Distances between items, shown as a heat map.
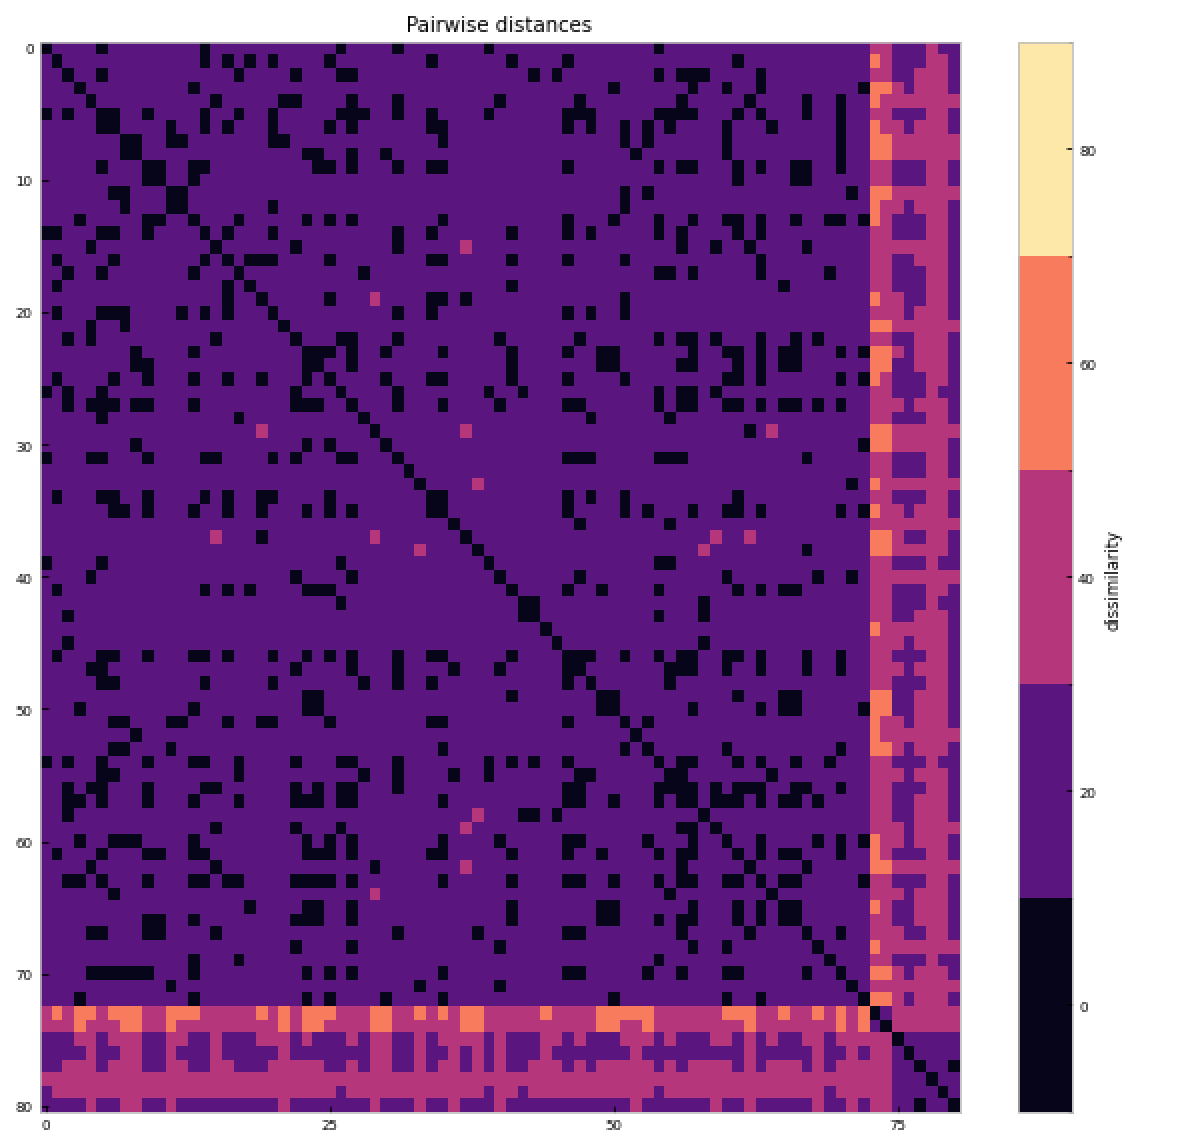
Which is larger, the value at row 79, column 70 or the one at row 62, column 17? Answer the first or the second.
the first
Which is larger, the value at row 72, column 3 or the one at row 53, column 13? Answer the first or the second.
the second
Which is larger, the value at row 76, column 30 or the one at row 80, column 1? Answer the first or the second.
the first
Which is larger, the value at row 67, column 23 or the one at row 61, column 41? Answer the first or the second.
the first
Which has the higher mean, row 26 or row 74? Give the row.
74
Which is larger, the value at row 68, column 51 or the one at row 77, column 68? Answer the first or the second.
the second
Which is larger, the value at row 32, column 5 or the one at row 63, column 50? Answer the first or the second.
the first
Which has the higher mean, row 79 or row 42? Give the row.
79
